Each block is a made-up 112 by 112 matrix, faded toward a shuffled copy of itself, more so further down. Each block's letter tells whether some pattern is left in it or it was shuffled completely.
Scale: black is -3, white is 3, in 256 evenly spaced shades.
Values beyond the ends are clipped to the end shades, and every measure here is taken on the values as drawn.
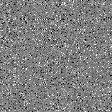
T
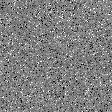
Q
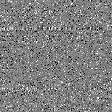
T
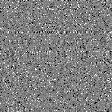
T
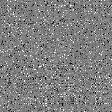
T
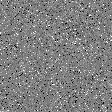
Q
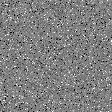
Q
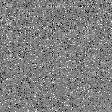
T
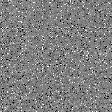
T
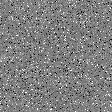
Q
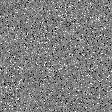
Q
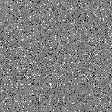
T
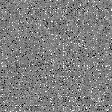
T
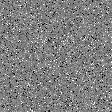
Q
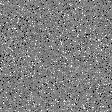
Q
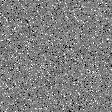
Q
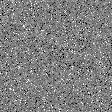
Q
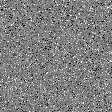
Q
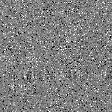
T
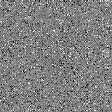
T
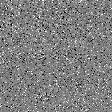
T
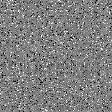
T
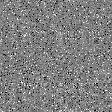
T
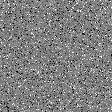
Q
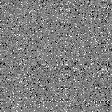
T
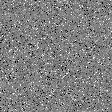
Q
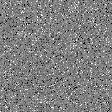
T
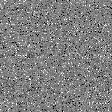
T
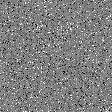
Q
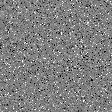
Q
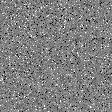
Q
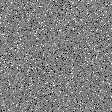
Q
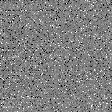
T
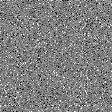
T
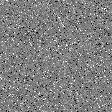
Q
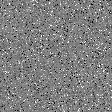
Q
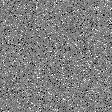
Q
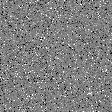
Q
